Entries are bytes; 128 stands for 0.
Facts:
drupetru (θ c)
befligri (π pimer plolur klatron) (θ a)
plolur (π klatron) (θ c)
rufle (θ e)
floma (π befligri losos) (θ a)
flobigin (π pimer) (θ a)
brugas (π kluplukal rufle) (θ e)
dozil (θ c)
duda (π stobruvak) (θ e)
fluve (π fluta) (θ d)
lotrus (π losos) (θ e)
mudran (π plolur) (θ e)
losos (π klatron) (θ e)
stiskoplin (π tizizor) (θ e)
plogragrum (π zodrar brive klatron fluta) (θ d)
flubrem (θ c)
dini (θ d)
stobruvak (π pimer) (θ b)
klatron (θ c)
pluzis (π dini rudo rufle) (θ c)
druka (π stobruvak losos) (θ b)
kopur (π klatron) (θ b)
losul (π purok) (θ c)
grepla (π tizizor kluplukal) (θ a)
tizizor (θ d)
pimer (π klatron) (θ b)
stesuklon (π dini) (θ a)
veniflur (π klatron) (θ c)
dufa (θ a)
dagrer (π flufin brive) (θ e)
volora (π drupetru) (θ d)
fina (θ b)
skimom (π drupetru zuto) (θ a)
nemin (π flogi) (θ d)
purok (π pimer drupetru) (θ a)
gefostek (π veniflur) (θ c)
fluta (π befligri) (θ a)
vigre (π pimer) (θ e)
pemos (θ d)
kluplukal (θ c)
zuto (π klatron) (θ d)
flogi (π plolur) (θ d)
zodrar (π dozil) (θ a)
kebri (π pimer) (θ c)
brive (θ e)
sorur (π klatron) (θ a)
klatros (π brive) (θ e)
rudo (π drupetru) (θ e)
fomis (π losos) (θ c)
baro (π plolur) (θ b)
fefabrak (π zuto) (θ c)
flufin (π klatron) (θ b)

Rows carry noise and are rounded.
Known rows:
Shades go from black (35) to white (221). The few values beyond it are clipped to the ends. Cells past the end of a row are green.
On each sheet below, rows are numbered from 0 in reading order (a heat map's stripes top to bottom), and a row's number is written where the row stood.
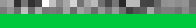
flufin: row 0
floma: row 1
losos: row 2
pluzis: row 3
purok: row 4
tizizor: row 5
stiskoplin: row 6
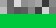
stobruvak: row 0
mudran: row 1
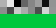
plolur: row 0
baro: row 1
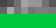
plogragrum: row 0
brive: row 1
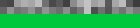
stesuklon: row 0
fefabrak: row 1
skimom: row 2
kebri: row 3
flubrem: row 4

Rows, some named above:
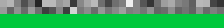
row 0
losul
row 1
purok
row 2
mudran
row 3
pluzis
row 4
druka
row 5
volora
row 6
rudo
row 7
drupetru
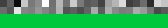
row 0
flogi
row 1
lotrus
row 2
vigre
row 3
zuto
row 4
veniflur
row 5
flobigin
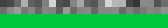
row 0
nemin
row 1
befligri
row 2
dufa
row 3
befligri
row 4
drupetru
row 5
fina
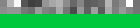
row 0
fomis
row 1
fluve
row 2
pimer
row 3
sorur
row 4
lotrus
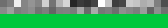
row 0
druka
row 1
duda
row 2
klatron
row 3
floma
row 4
fluta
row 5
losul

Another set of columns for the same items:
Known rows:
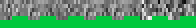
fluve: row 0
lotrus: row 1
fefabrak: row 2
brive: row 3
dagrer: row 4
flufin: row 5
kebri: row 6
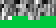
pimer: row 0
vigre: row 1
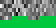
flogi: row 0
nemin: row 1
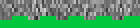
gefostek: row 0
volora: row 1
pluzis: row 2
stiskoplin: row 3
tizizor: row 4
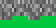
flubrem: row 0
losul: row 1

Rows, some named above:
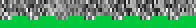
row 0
losos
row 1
befligri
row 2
druka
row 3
veniflur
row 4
plolur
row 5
plolur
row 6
sorur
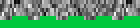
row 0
purok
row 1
baro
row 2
rudo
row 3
drupetru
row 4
purok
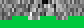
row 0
pluzis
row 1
stobruvak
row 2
fina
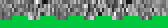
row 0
fomis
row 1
vigre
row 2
fomis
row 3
mudran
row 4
flobigin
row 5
fluta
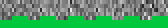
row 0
pluzis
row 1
fluta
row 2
skimom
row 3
floma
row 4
duda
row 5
klatron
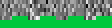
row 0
plogragrum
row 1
flufin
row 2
fluve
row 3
zuto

